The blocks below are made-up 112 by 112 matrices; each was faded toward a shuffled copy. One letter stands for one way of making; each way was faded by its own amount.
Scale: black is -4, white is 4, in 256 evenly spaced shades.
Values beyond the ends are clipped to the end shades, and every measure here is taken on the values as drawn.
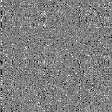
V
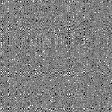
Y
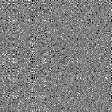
Y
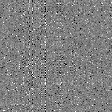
V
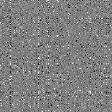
Y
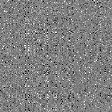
V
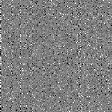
V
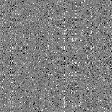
V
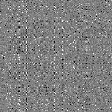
Y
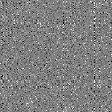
V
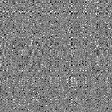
Y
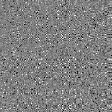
Y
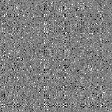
Y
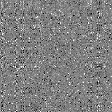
V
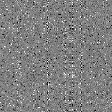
V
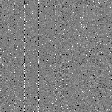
V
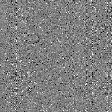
V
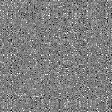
V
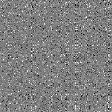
V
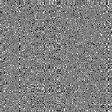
Y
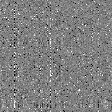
V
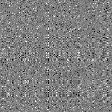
Y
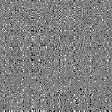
Y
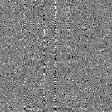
V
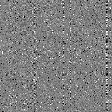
V
